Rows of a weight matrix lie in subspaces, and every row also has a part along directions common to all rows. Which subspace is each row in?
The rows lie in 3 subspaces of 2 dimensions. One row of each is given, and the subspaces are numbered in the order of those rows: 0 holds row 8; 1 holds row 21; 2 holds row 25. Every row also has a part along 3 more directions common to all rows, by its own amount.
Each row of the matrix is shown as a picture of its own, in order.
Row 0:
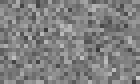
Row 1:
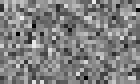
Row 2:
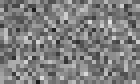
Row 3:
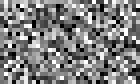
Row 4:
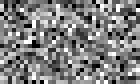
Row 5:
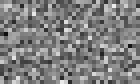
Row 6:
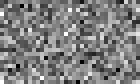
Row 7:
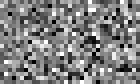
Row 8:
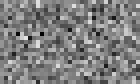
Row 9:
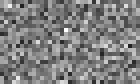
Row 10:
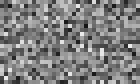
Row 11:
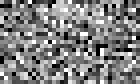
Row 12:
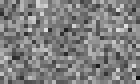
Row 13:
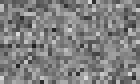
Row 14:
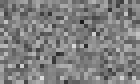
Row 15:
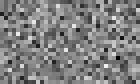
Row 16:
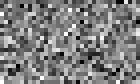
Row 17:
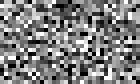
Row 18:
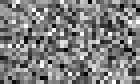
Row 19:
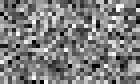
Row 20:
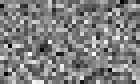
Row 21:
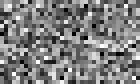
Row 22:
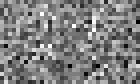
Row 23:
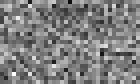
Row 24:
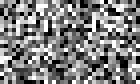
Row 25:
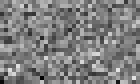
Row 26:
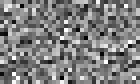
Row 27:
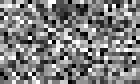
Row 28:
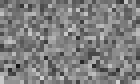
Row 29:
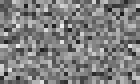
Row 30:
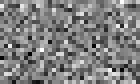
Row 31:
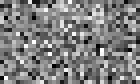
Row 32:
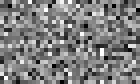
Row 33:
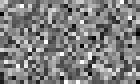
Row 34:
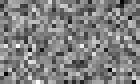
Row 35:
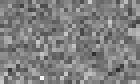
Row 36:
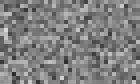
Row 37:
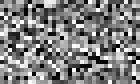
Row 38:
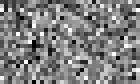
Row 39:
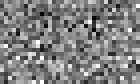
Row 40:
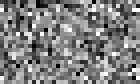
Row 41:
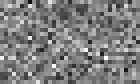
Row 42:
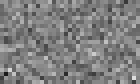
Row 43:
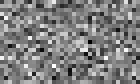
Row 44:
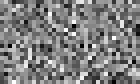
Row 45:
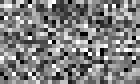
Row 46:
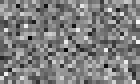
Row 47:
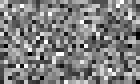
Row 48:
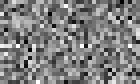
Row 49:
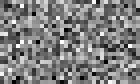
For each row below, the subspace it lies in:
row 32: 1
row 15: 0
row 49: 1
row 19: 0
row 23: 1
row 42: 2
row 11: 1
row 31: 1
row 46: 0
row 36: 1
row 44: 2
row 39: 0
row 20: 2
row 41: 1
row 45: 1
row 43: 1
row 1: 0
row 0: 0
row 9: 1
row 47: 2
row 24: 0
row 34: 2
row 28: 2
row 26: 1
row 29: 1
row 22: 0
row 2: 1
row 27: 1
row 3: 0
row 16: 2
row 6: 2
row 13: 0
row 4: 0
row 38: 0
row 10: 1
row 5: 1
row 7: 2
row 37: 1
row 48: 2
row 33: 2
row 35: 2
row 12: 0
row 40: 0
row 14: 2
